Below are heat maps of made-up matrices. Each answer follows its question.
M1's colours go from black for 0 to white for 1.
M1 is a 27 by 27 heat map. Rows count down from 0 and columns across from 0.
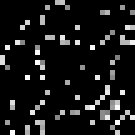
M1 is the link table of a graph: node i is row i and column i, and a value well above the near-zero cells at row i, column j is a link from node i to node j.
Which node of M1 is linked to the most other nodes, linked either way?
node 8
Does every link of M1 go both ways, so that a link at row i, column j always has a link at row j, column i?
yes
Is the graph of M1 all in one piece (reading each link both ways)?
yes
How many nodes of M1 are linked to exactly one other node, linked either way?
6
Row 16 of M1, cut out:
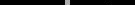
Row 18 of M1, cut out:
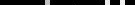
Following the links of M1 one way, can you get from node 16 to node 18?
yes
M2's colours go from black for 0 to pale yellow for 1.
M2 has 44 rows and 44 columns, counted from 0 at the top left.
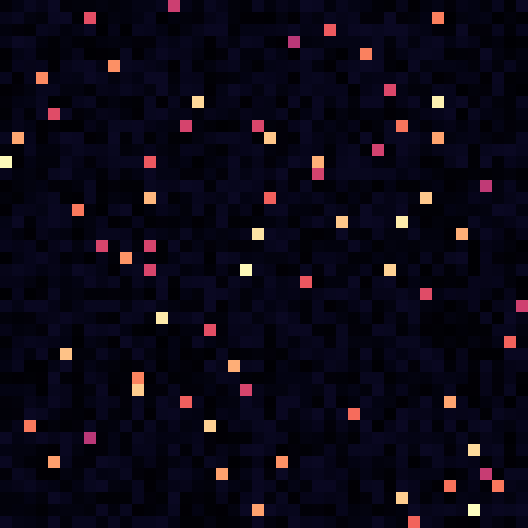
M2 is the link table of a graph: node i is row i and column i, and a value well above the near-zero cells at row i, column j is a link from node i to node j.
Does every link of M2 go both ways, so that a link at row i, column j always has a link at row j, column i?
no
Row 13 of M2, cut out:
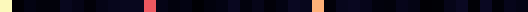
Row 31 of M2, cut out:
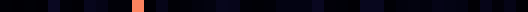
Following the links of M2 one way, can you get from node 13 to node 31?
yes
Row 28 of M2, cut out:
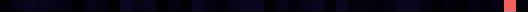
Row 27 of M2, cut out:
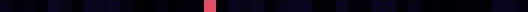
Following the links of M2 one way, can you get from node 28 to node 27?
no
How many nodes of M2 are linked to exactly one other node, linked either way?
0
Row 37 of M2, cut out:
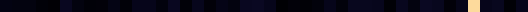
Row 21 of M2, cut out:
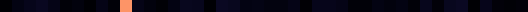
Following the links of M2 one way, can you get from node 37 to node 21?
yes
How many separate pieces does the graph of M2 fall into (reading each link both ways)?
2
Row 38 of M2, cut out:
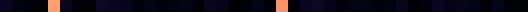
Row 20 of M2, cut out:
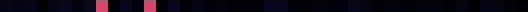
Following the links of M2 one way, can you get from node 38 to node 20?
no
